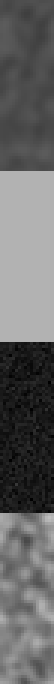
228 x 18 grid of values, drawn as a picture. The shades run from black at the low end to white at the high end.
The table splits into 4 rows of 1 panel. Panel 1,1: low, blotchy, faint in contrast. Panel 2,1: high, flat. Panel 3,1: very low, fine-grained, faint in contrast. Panel 4,1: middling, blotchy.
